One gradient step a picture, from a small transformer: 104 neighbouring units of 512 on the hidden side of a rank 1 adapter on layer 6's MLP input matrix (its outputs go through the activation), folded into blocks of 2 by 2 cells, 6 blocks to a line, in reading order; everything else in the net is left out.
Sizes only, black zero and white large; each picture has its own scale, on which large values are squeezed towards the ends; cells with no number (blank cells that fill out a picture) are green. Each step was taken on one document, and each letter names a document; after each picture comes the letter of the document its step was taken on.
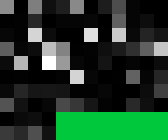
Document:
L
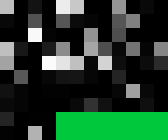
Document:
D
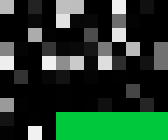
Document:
D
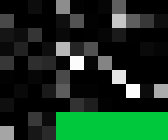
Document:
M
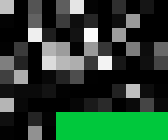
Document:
D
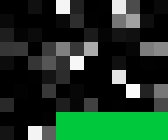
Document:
M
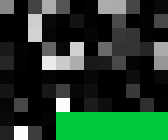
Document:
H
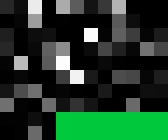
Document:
L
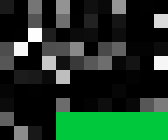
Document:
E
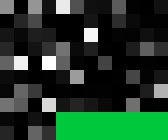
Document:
L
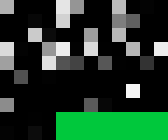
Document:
D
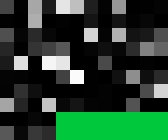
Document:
L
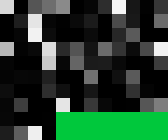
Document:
H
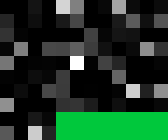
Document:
M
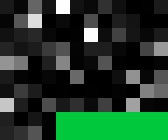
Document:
L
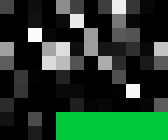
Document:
D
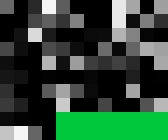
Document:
H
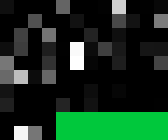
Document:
E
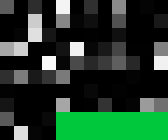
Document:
E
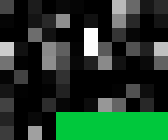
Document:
D
